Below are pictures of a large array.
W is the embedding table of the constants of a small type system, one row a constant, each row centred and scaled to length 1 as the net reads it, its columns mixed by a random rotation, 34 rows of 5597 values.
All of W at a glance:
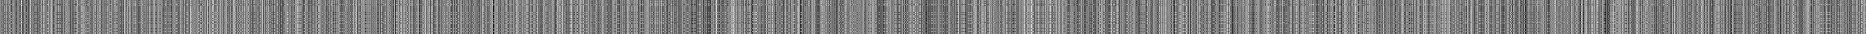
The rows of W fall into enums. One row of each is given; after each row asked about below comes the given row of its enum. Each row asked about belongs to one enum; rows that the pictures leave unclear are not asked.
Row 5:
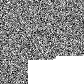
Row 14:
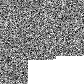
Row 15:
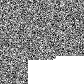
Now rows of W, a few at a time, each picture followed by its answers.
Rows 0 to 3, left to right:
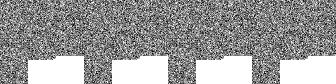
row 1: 5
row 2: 15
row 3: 5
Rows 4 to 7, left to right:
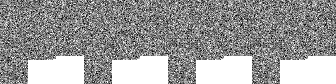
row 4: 14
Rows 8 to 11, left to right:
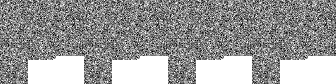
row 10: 15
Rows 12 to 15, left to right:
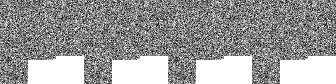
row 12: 14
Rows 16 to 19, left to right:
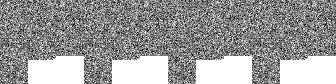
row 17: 15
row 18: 14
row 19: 15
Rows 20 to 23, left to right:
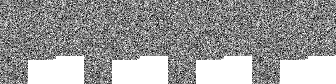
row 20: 14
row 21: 15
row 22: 5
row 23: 14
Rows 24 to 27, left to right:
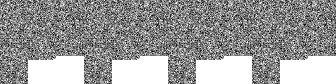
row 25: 15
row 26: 15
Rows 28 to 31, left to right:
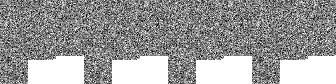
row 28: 14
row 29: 15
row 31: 14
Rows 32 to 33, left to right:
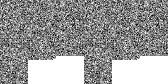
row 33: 15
